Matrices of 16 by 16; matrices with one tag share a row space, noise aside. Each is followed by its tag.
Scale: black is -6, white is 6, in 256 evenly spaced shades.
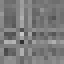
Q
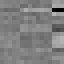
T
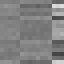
T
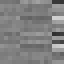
T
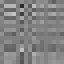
Q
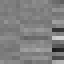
T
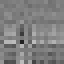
Q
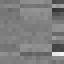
T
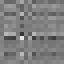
Q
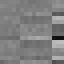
T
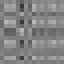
Q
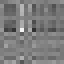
Q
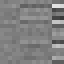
T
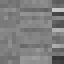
T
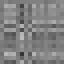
Q
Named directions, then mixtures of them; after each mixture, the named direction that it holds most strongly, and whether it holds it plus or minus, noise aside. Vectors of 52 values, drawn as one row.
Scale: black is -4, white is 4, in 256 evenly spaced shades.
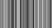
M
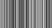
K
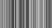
K, plus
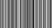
M, plus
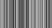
K, plus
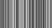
K, minus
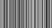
K, plus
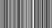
M, minus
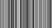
M, plus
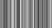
M, minus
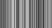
K, minus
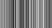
K, plus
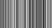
K, minus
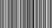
M, plus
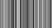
M, plus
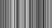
K, minus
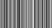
M, minus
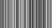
K, minus
